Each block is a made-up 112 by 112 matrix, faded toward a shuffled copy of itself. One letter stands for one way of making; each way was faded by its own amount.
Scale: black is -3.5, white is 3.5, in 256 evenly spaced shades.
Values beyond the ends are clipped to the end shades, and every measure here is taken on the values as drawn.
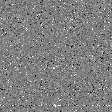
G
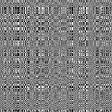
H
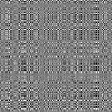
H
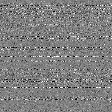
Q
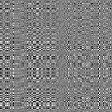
H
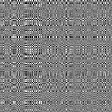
H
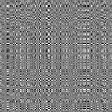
H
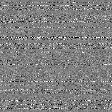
Q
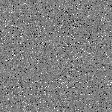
G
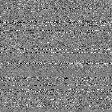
Q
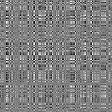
H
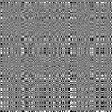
H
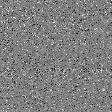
G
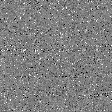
G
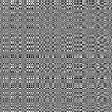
H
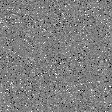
G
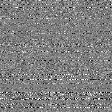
Q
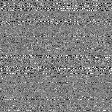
Q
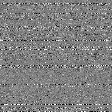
Q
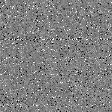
G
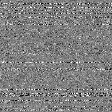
Q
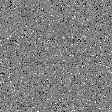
G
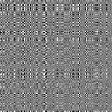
H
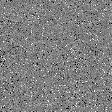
G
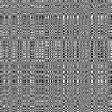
H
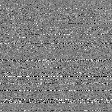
Q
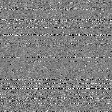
Q
